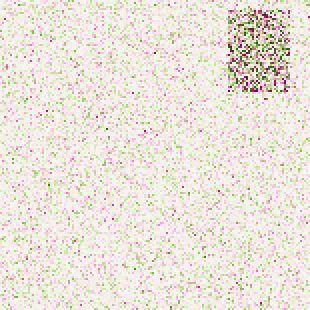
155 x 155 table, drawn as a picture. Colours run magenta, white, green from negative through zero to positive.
Overall the values sit about 50% of the way up the scale. The grain is fine, like static. No overall slope runs across the table. In the top right lies a patch that is rougher than the rest. No regular stripes run through it. Values change most from cell to cell in the top right.
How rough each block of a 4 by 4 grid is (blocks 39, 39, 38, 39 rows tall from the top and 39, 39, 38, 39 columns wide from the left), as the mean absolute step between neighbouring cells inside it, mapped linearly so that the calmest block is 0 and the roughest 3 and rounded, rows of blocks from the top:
0003 | 0001 | 0000 | 0000
